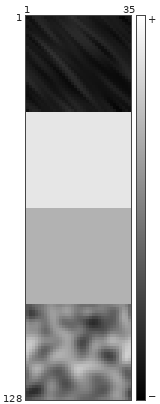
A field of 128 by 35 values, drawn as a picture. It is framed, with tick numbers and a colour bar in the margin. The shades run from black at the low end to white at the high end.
It is made of 4 by 1 panels. Panel 1,1: very low, slanting down to the right, faint in contrast. Panel 2,1: very high, flat. Panel 3,1: high, flat. Panel 4,1: middling, blotchy, strong in contrast.
